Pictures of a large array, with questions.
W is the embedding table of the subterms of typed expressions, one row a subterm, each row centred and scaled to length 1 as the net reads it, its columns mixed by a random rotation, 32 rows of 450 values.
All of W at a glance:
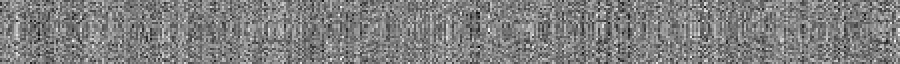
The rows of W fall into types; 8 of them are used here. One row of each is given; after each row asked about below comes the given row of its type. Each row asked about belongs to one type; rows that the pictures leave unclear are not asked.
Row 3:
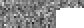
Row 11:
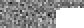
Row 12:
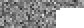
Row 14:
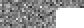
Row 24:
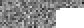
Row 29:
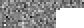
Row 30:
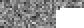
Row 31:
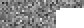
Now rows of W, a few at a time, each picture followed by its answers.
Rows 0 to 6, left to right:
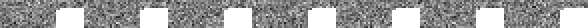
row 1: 30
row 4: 24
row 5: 30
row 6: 11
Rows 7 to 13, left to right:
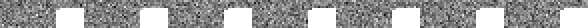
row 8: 14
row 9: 29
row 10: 31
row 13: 12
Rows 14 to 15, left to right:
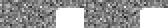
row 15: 14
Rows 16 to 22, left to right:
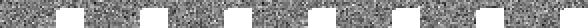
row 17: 14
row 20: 24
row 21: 31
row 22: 29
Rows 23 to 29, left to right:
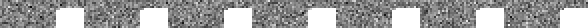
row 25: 29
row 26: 14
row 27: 11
